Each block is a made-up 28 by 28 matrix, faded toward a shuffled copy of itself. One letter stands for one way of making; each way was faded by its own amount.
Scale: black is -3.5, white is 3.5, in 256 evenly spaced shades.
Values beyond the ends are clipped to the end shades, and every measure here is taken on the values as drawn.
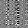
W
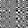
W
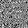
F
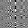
W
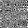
F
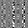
W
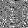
F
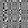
W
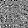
F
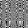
W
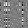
W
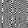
W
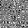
F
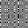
W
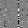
W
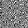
F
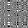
W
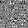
F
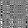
W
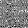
F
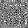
F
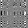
W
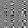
W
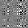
W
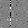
W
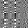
W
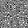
F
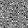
F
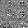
F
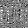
F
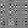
W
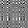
W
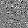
F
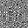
F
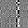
W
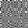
W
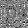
F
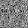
F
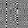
W
